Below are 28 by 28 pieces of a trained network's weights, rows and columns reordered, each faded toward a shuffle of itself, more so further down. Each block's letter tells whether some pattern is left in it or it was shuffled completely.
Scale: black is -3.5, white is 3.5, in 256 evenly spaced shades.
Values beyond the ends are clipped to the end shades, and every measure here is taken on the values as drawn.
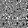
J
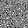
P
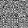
J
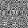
J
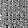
J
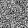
P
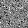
P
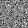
P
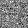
P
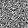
P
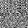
J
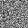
P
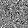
P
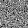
P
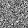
P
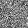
P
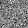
P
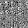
J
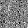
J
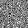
P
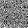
J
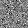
P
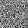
J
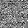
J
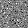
P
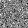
P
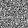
P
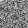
P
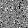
J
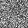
P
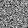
P
